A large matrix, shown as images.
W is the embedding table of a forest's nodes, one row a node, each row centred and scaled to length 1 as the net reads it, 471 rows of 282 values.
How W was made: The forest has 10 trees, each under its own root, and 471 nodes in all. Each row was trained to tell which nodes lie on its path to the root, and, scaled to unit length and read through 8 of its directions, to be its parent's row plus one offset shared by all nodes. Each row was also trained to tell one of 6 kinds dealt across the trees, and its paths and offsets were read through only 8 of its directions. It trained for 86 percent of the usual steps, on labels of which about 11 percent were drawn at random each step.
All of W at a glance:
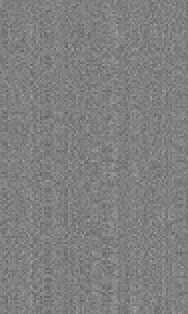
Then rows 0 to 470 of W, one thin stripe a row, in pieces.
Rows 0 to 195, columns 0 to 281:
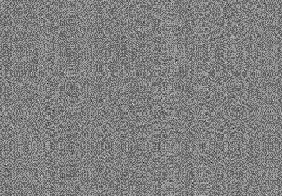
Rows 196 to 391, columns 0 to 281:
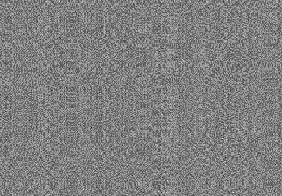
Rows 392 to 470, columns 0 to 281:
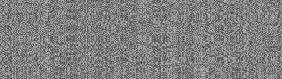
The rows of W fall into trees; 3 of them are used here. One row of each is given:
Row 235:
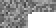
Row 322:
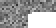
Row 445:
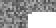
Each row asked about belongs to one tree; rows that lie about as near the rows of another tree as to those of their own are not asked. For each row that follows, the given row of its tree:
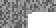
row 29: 322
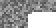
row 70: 445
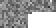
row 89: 445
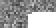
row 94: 445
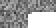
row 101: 445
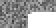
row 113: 322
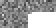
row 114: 322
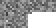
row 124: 322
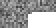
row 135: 445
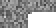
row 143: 445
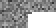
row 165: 445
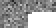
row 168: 445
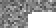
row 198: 445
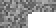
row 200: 235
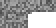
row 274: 322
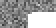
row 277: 322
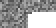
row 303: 445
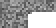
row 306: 322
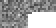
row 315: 445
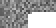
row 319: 322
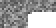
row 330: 445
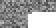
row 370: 322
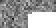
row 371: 445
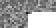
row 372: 445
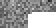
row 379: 322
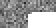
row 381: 445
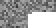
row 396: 322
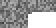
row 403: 445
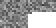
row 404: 322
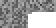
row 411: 322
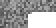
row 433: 322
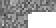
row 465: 322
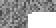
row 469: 322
